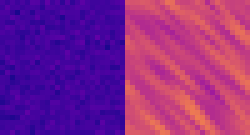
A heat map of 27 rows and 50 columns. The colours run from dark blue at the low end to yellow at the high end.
The table splits into one row of 2 panels. Panel 1,1: very low, fine-grained, faint in contrast. Panel 1,2: middling, slanting down to the right.
